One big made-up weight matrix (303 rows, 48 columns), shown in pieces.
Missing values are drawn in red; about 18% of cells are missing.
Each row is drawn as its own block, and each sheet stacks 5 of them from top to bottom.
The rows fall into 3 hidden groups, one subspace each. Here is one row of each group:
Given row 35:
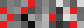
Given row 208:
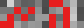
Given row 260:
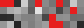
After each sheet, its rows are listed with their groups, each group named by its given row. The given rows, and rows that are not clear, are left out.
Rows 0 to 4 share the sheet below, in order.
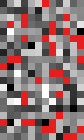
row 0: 260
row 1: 208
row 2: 208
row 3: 208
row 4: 35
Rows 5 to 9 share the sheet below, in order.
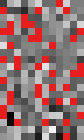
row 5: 260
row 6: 260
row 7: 35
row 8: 35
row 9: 208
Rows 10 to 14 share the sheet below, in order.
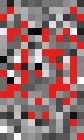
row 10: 35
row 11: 35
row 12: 260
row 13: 208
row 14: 260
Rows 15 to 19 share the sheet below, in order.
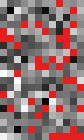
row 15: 35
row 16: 260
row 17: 260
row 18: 35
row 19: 208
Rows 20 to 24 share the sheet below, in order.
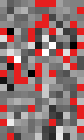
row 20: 35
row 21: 208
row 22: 208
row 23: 208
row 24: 208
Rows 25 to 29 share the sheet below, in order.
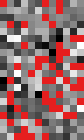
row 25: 260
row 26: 208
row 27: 208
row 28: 260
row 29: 260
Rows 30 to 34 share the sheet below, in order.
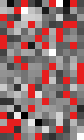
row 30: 260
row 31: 208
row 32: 208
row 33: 260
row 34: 260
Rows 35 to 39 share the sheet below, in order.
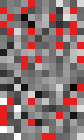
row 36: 208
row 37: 260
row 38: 260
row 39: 260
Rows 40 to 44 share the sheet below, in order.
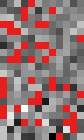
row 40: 260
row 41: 260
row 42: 260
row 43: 35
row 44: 35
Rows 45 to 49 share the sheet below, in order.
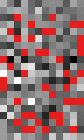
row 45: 260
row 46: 260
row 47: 260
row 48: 208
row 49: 208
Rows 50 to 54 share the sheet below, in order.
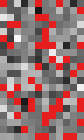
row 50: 260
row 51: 35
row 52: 260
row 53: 35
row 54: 208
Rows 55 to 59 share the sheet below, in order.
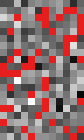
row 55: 260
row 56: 208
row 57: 260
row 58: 208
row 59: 260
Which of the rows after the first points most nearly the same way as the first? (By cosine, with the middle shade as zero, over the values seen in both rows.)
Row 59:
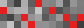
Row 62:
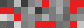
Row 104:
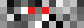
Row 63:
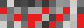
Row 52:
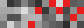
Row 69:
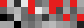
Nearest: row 52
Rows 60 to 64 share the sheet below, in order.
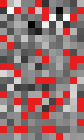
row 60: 35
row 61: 35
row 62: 260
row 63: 208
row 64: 208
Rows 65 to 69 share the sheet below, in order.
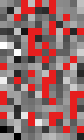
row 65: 35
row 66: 260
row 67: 208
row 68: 260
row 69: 260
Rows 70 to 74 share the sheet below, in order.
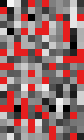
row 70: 208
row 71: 208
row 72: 260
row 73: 208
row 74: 260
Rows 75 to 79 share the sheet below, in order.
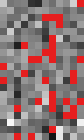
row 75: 35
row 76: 208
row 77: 208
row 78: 35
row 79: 208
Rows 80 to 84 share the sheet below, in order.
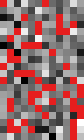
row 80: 260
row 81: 260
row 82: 35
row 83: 35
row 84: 208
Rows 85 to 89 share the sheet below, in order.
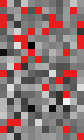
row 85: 260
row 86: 208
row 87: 35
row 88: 35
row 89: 260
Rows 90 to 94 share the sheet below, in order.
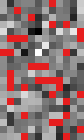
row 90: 208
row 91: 35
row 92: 208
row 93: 260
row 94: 208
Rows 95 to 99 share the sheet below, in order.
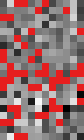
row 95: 208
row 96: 260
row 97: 35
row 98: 208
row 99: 260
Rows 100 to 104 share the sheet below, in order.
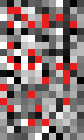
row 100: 260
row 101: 260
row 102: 260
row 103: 208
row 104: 35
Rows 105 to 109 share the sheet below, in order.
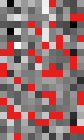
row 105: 208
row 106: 208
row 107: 260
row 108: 260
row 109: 208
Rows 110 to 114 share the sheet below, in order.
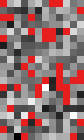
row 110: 260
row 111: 260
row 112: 35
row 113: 208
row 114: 260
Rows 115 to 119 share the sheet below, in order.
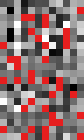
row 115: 208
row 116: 208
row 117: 208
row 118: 260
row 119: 208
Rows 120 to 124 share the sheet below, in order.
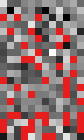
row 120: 35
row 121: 35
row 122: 260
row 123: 208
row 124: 35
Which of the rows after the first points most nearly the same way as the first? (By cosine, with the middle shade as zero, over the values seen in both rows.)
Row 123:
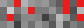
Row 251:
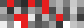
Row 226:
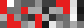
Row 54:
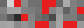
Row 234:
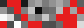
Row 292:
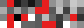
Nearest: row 54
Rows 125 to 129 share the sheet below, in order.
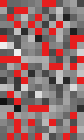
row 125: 35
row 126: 260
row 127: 208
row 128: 260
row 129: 208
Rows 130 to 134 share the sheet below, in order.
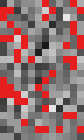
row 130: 35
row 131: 35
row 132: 35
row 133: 35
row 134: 260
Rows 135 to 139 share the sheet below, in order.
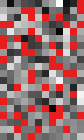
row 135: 260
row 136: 260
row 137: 35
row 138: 208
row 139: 260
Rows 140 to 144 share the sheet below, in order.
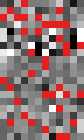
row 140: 260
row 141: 208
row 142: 35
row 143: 208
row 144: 208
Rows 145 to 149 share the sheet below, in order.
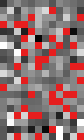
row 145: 35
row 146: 260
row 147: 260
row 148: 260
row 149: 208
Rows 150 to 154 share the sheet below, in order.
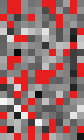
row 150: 208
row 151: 208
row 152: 208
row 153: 260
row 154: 260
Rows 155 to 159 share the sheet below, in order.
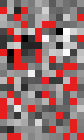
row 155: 35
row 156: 260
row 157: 208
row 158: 260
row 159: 260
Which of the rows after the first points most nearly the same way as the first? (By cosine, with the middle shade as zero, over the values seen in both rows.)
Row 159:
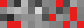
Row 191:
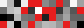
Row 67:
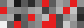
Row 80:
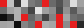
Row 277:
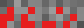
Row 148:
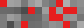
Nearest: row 191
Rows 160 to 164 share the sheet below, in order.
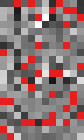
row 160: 35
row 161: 260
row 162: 35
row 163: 260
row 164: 260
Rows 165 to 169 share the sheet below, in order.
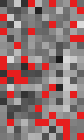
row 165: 260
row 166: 208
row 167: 260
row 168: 260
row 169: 35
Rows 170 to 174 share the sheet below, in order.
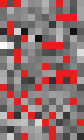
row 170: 208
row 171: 260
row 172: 35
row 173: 35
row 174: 260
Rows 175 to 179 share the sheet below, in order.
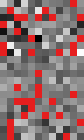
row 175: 260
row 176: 260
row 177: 208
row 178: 35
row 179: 35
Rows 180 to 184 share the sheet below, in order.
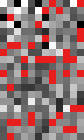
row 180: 260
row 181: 35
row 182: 35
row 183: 208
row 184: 35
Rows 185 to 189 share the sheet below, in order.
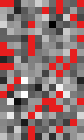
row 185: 35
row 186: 260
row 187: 35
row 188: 35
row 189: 35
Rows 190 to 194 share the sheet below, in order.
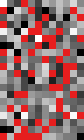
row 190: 35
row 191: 260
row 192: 35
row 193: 208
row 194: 260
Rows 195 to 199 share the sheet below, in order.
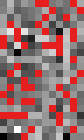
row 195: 35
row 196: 260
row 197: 260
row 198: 208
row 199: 208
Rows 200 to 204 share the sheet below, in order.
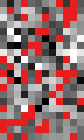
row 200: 260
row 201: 208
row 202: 260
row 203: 35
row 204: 260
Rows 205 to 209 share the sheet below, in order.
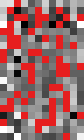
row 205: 35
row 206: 260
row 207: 208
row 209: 260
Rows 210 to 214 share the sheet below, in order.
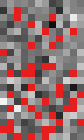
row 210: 208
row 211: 260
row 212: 208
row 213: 260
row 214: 260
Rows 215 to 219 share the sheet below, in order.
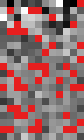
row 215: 260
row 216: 260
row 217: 260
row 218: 260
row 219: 35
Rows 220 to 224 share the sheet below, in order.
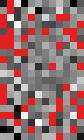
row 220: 260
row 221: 208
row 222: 260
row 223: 260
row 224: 260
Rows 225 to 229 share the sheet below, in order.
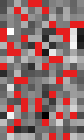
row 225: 35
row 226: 208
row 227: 260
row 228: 208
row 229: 208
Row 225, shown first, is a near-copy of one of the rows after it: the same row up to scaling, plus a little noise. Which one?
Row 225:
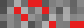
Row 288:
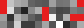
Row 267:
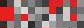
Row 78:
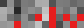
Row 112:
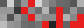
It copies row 267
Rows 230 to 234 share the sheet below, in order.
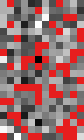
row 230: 35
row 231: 260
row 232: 35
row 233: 35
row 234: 260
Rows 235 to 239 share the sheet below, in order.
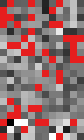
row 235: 208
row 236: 260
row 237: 260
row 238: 260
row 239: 35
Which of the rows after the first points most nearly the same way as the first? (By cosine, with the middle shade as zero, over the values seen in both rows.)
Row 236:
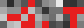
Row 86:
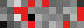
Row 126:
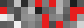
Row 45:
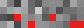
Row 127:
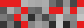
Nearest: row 126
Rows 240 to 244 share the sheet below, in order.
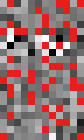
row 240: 260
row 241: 35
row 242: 208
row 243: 208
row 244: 208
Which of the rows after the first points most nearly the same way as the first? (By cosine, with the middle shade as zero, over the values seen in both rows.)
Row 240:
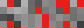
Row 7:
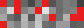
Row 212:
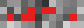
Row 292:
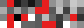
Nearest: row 7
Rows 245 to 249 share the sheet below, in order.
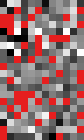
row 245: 208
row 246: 260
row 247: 260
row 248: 260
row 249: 208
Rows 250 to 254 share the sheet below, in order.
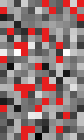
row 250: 260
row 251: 208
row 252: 35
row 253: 260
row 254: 35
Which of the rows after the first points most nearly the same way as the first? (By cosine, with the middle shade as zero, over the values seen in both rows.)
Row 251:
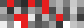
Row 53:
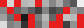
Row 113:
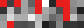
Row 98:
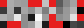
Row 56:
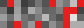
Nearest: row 56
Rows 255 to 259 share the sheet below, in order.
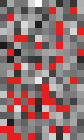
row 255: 35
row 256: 260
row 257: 35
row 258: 208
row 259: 208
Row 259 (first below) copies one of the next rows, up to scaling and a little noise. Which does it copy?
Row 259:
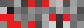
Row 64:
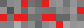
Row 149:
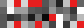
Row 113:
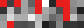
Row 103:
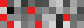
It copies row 103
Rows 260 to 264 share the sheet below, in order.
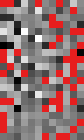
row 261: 260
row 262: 260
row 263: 260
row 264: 208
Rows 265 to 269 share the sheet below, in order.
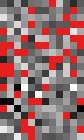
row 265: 260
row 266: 260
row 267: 35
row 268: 260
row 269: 260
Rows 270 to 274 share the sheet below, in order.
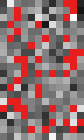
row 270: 208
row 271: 35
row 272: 260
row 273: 260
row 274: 208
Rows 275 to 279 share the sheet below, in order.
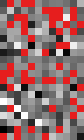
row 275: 35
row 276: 208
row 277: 35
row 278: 260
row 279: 260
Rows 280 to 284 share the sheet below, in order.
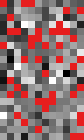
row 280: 35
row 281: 260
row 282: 35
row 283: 260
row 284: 35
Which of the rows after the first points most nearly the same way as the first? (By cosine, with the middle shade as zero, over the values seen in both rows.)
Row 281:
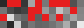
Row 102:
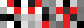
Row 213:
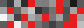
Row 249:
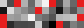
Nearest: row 213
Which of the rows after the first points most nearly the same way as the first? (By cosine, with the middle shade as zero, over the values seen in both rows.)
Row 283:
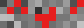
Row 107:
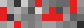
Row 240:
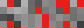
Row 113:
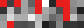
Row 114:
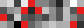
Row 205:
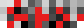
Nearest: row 205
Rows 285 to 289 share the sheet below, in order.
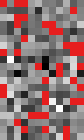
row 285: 260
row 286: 260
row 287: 208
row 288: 35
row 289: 35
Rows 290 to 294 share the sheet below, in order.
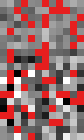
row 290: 260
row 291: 208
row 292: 208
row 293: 35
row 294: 208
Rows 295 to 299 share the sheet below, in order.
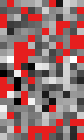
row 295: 260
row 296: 208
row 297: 260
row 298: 208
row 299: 208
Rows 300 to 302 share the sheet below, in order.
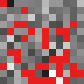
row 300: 208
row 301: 35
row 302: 35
